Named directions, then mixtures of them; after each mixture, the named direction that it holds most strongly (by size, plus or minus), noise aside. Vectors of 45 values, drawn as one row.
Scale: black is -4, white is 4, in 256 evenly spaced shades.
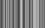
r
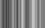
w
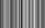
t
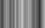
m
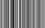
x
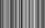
t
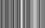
r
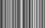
r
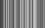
r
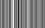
x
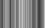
m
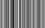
x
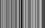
t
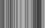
m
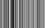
x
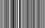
x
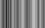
w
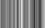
m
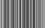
x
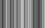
m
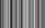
t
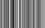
x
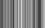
m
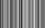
t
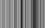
r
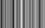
r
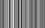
x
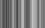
w
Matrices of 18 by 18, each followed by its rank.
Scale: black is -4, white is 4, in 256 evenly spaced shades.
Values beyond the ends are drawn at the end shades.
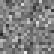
full rank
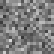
full rank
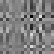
two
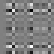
one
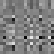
two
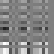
one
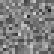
full rank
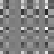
one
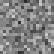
full rank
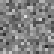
full rank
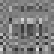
two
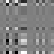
one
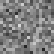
full rank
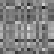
two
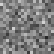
full rank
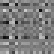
two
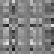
two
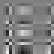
one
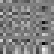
two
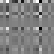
one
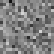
full rank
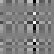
one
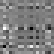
two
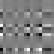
one
